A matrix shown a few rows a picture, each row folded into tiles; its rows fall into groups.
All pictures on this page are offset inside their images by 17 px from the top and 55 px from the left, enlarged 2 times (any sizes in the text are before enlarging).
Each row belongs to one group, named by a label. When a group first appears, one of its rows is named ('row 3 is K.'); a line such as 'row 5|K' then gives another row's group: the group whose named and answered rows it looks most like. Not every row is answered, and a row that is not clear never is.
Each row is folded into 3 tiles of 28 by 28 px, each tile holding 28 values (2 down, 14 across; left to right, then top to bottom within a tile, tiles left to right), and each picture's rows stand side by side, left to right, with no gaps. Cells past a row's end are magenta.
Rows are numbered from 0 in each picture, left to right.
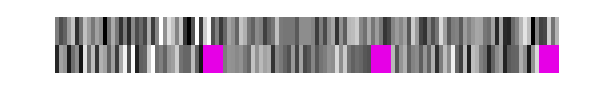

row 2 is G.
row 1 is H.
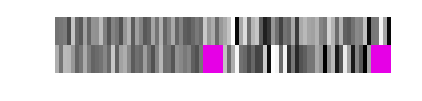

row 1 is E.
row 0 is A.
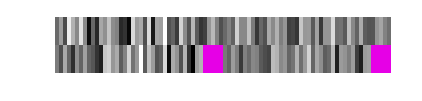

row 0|G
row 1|G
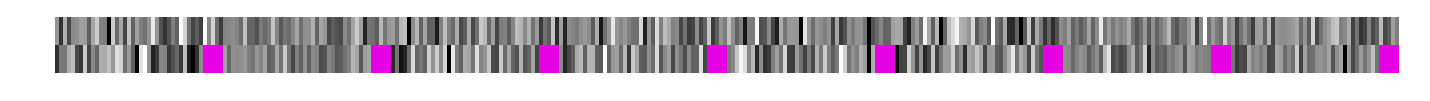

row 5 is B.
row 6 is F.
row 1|G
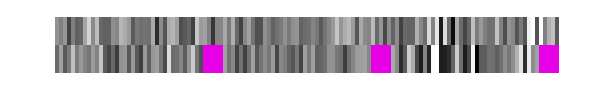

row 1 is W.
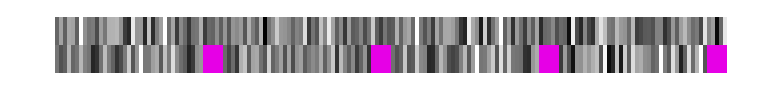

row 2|G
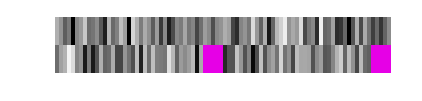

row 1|B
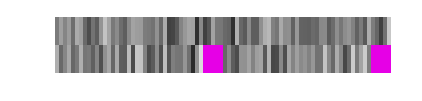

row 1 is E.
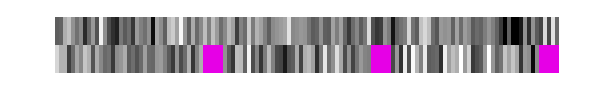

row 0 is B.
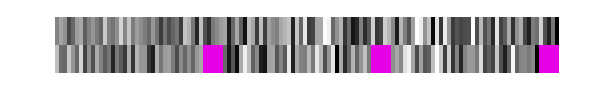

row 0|G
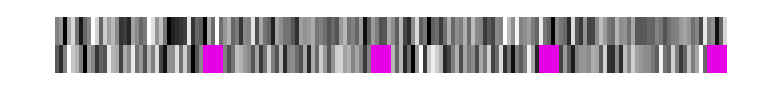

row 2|W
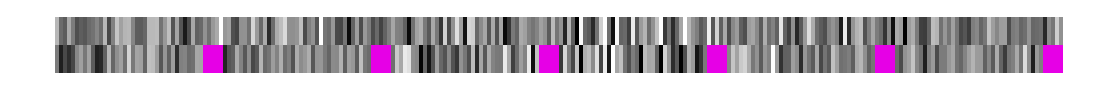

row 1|B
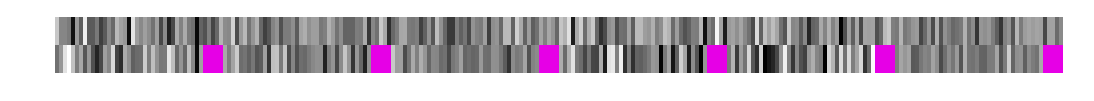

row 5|H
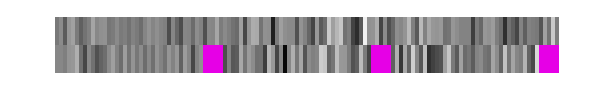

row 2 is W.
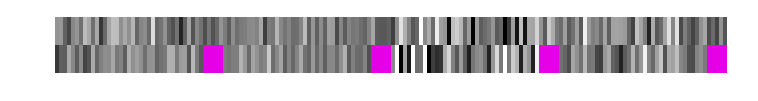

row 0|B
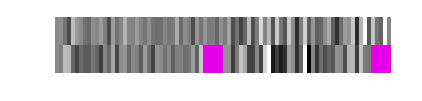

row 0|A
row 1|F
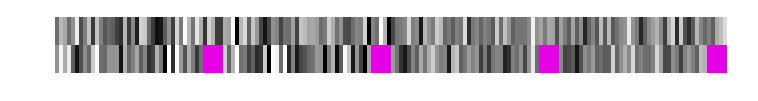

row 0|H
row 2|F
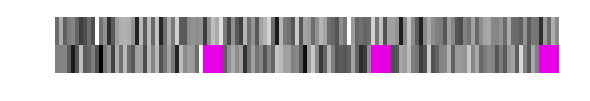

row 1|A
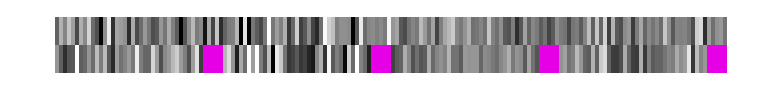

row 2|B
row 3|F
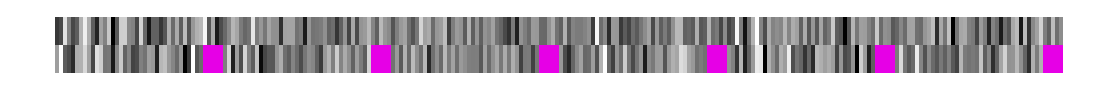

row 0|W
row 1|W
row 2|W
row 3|F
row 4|W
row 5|W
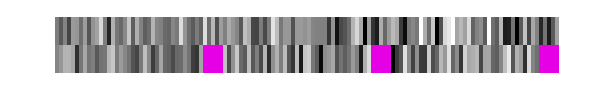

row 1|G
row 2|B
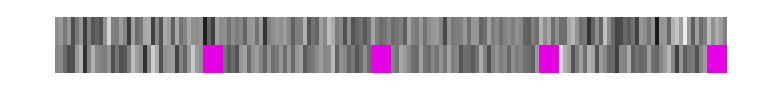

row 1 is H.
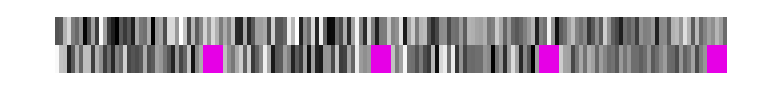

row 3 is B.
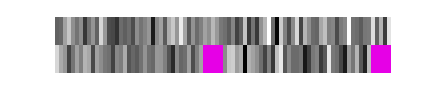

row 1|A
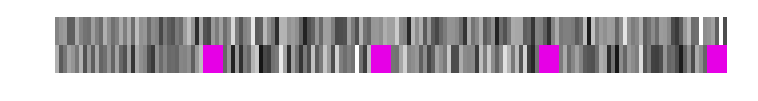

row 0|G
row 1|W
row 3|F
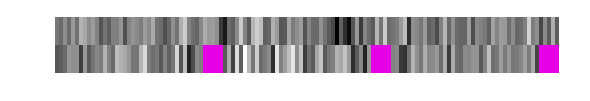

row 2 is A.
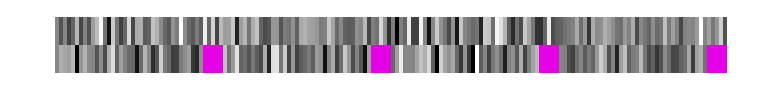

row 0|A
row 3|F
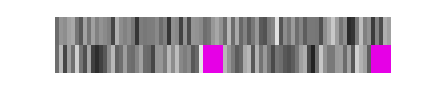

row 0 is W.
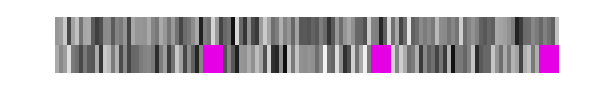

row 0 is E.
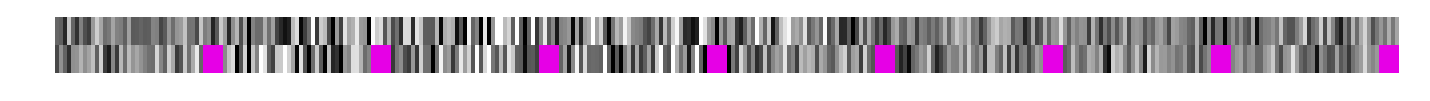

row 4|B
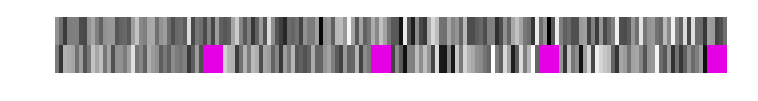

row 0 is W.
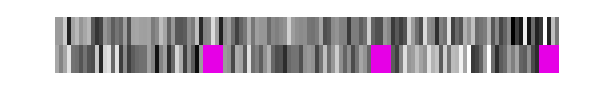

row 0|E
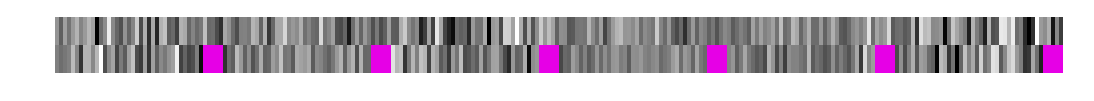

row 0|H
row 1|B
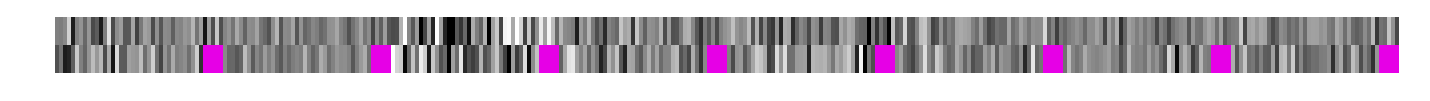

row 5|W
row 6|W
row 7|E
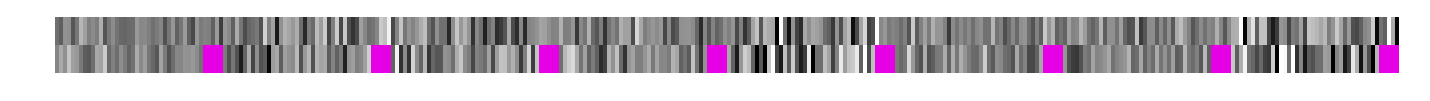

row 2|W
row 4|F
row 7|E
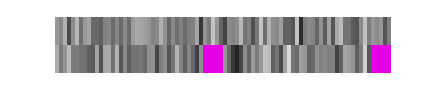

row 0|E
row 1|F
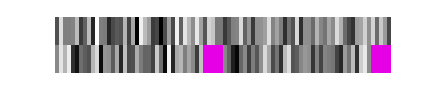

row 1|F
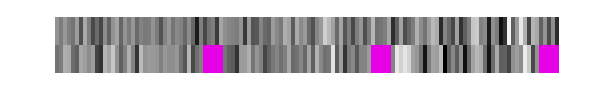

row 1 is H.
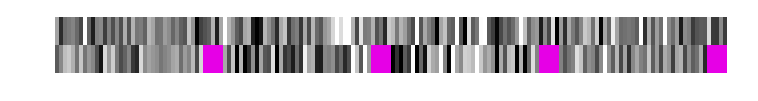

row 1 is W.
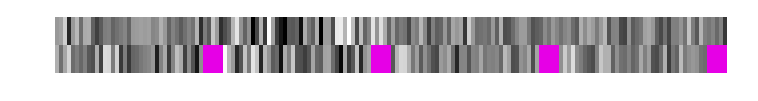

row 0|E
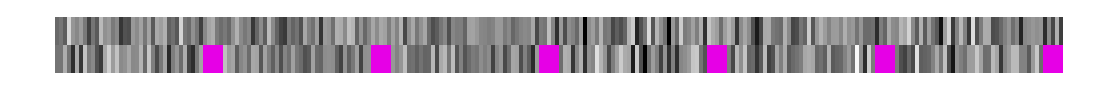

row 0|G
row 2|E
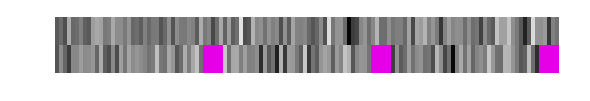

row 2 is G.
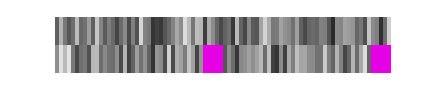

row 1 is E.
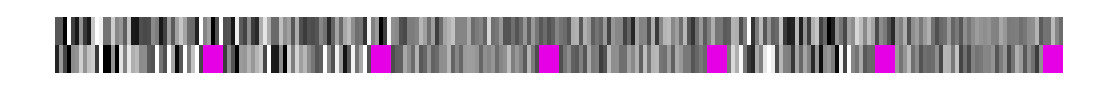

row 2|B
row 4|H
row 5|E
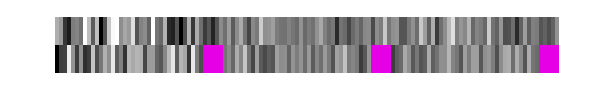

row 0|B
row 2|B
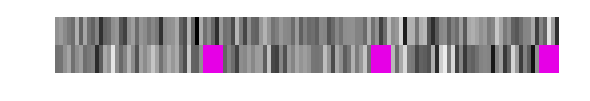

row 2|E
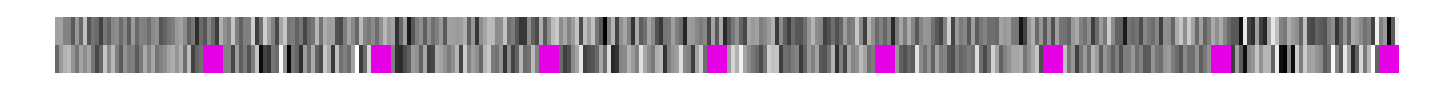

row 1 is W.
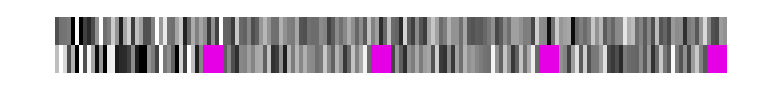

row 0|A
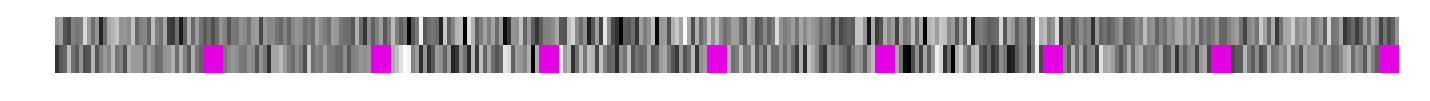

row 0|B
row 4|G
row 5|F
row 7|B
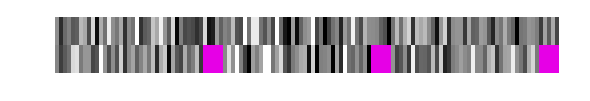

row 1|H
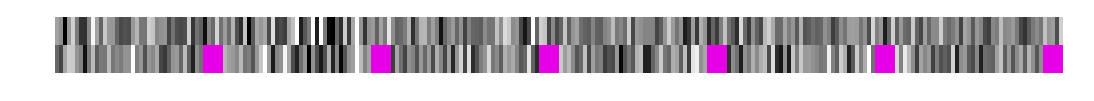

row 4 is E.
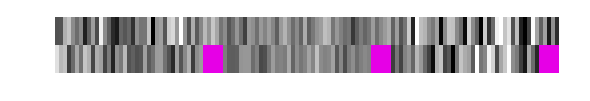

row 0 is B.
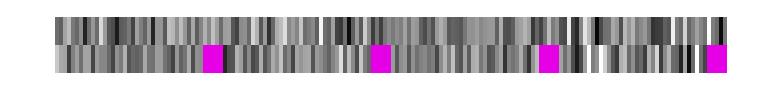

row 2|G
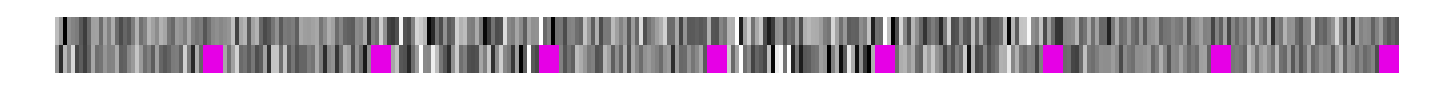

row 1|E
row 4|E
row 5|H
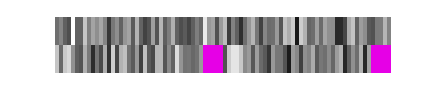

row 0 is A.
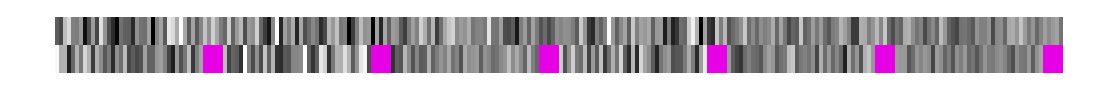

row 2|B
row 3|G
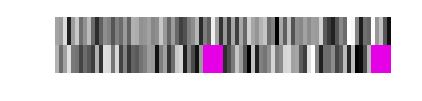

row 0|E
